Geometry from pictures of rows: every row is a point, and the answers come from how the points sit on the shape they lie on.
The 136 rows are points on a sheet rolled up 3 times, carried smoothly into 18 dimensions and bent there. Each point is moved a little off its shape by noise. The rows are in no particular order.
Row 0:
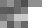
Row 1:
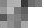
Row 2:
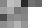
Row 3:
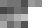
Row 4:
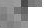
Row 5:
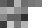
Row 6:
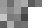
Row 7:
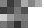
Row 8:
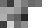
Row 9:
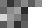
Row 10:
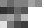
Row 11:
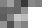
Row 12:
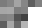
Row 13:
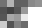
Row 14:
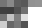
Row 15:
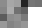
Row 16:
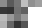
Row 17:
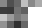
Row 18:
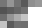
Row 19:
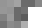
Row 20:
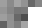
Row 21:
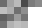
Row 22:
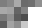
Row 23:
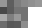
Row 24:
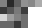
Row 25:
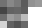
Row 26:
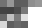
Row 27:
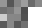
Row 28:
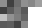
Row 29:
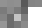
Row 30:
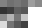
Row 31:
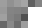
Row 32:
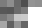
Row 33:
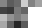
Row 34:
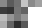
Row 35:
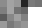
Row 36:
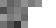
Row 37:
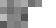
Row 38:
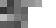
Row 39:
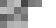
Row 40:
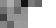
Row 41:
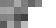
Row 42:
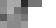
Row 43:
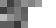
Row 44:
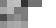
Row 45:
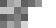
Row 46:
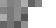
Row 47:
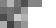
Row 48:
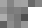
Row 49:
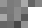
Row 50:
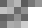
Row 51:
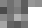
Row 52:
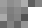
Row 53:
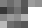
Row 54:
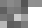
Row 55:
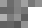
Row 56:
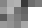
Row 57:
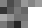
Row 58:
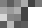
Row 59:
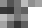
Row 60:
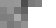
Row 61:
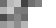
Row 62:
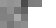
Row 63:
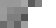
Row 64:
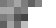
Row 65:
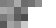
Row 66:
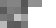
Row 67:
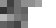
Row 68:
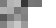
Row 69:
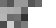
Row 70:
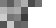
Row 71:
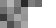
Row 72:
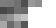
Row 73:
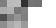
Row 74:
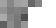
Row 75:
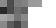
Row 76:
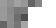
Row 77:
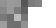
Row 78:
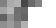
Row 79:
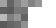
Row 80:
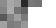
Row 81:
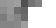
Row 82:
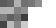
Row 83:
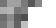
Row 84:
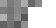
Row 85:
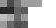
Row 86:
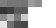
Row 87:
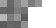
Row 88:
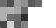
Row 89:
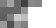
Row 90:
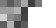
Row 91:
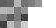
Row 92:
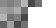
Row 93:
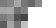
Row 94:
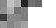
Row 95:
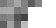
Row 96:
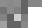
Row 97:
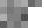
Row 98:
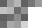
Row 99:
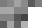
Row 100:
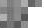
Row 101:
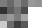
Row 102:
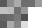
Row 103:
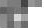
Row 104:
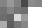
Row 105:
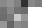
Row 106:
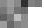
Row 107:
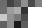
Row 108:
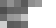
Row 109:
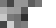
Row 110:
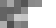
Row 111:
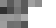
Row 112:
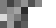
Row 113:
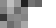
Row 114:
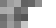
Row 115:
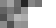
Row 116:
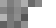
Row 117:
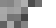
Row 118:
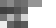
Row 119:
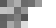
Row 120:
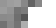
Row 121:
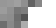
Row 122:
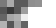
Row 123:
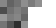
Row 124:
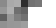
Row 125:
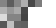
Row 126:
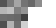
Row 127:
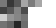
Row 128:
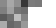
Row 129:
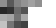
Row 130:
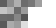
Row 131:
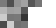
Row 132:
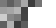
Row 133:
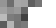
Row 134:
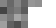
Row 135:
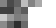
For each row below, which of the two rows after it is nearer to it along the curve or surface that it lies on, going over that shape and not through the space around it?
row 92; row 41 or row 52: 41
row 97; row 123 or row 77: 123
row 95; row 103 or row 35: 35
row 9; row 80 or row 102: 102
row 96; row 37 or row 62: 62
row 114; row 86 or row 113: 113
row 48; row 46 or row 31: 31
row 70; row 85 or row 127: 127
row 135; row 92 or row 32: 32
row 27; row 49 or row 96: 49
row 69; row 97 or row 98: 98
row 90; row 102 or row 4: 102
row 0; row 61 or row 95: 61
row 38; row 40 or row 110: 110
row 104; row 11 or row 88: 11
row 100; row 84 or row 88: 84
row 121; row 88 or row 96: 96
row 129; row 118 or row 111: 118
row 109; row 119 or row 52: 119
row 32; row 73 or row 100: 73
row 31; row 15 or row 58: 15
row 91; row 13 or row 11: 11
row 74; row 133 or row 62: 62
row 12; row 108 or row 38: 38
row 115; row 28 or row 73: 73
